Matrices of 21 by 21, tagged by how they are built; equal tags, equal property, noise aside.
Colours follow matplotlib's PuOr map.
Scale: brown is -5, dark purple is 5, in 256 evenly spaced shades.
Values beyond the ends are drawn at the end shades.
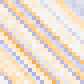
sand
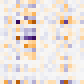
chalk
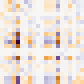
chalk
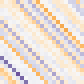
sand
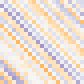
sand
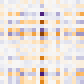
chalk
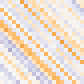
sand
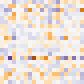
chalk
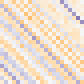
sand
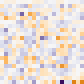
chalk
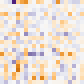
chalk
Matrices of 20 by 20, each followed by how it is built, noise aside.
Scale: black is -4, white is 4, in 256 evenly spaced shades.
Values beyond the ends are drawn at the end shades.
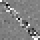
banded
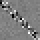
banded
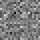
low rank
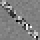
banded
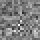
low rank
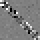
banded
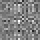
low rank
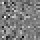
low rank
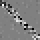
banded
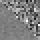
upper triangular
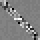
banded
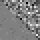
upper triangular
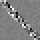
banded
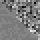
upper triangular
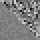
upper triangular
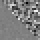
upper triangular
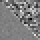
upper triangular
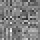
low rank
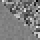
upper triangular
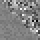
upper triangular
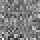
low rank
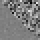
upper triangular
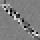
banded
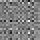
low rank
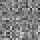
low rank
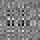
low rank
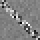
banded
